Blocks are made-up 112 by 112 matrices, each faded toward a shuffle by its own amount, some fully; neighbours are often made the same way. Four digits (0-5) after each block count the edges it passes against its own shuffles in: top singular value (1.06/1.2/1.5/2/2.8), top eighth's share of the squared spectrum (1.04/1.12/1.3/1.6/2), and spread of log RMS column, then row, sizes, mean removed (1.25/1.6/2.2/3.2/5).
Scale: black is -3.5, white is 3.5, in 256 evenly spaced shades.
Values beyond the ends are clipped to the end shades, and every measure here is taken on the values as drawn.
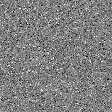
0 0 0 0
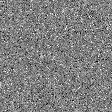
0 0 0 0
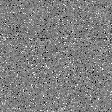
3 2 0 1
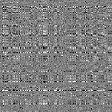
5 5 3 4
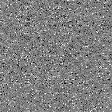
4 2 0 1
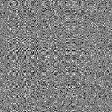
5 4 3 3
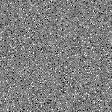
3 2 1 0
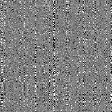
4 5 4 2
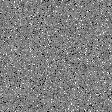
1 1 0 0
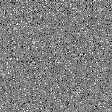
3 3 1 2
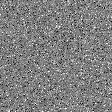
0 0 0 0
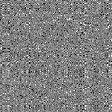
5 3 2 2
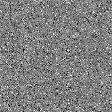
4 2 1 1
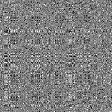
5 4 3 3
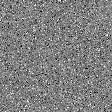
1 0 0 0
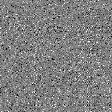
4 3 1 1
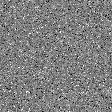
2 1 0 0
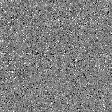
3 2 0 1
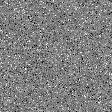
0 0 0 0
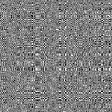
5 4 4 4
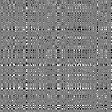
5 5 4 4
